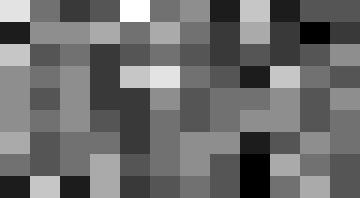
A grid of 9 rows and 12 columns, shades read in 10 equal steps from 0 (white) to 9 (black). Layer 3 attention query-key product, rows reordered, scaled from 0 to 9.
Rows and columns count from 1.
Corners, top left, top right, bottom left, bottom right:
1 6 8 6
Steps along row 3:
up down up down down up up down up down down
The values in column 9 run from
2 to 9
